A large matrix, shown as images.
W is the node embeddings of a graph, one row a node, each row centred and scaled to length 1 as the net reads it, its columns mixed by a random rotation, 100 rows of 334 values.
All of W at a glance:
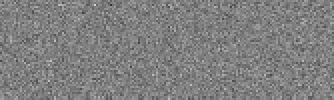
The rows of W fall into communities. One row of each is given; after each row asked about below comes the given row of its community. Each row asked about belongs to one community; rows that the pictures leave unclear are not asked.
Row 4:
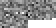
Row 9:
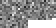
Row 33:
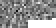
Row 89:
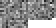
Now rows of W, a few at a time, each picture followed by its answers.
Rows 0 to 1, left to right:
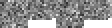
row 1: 4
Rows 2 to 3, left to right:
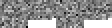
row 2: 33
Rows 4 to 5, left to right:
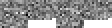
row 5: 4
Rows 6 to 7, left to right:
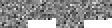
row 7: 33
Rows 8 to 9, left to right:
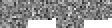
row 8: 89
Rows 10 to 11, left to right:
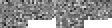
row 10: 4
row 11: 33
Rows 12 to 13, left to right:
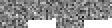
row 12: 89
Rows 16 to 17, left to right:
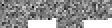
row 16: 33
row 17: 4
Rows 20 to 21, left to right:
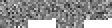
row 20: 89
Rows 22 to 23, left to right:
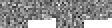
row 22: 33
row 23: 33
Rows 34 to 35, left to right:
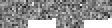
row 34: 9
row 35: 89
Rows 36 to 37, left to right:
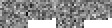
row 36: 4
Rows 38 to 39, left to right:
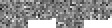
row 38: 33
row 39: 89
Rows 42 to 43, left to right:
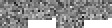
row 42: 9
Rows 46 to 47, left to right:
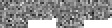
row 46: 33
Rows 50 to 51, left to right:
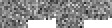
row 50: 89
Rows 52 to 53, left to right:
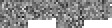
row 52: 33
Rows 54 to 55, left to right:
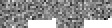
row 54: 9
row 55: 89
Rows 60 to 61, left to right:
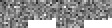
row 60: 89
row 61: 89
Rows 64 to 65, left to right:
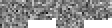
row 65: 4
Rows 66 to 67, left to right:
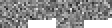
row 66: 89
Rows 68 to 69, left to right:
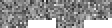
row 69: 9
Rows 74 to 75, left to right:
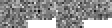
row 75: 4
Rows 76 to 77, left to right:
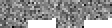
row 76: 4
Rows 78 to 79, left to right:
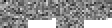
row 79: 33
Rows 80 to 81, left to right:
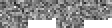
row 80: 9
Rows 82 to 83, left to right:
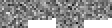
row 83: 33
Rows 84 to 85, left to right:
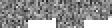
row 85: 9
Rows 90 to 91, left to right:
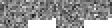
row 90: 33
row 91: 9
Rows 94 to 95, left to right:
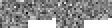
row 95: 33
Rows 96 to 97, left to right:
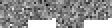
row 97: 4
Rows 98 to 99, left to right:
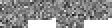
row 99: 4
